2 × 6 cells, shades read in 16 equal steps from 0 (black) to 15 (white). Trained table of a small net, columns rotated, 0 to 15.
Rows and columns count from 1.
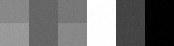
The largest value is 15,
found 2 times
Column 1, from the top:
8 9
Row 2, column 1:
9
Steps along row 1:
down up up down down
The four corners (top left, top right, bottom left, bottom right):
8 0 9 0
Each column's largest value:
9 6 8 15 4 0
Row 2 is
9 6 8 15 4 0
